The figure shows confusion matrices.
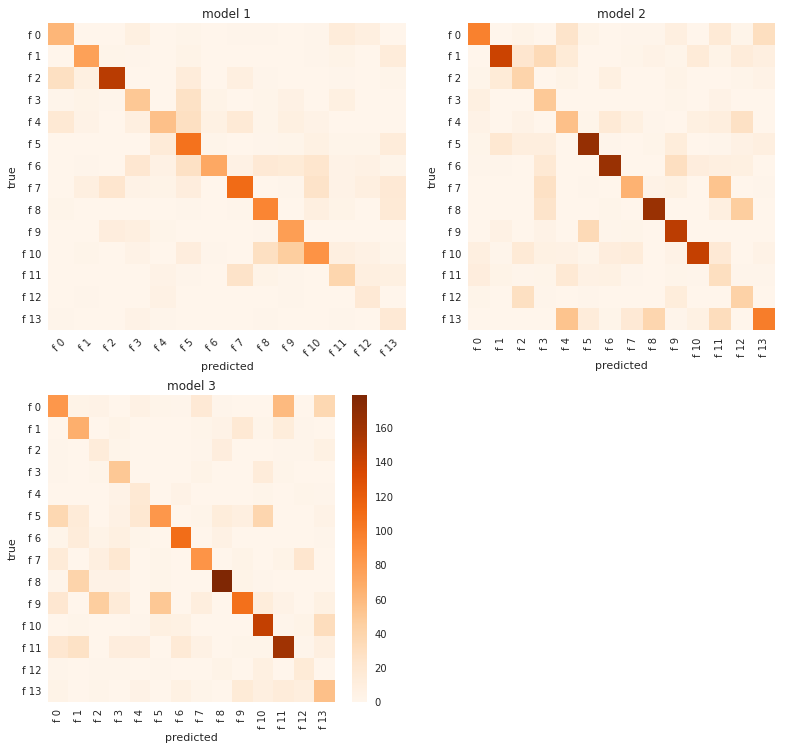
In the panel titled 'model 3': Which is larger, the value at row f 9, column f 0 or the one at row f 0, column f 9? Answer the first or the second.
the first
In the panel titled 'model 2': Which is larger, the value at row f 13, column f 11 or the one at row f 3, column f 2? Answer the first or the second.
the first
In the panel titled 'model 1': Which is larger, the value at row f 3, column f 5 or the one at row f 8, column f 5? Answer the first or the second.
the first
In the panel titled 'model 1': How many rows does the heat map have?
14
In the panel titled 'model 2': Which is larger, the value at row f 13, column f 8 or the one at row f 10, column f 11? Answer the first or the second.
the first
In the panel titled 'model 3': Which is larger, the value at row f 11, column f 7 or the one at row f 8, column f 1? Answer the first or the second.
the second
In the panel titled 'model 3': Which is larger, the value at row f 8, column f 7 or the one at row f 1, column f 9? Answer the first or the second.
the second
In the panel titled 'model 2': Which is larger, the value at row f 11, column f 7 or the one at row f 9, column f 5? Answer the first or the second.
the second
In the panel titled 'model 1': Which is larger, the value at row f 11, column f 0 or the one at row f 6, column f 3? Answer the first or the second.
the second
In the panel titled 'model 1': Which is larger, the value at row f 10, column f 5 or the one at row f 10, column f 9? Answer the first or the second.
the second
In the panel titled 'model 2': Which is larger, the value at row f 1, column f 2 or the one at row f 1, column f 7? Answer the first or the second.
the first
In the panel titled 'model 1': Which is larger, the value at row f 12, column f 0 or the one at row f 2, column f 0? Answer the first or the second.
the second
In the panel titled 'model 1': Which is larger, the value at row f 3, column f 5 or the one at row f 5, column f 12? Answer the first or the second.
the first
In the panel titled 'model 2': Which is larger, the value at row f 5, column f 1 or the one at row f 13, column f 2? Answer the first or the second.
the first
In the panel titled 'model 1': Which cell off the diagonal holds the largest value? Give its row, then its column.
f 10, f 9
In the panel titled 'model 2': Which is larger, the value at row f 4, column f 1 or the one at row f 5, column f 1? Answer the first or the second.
the second
